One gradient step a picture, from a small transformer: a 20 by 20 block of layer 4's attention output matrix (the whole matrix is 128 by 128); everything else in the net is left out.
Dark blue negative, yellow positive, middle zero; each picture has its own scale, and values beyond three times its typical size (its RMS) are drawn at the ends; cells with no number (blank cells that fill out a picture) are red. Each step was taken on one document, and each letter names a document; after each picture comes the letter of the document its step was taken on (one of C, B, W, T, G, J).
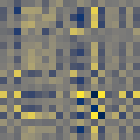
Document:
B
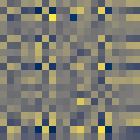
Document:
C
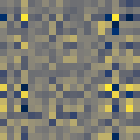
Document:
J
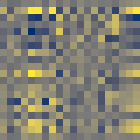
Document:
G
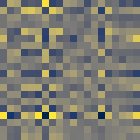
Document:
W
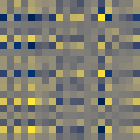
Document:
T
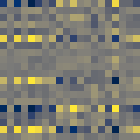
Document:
T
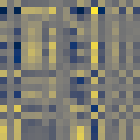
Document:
B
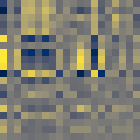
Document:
B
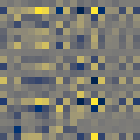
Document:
B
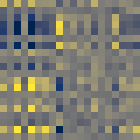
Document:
T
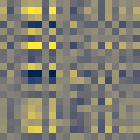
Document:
W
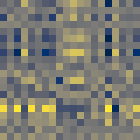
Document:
J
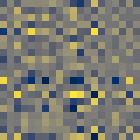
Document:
B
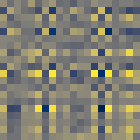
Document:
C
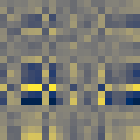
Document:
W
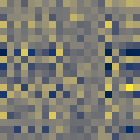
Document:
J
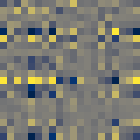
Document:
G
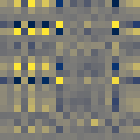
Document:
T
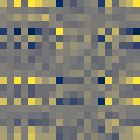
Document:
T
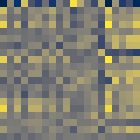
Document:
J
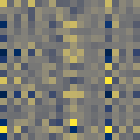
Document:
J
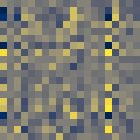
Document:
J
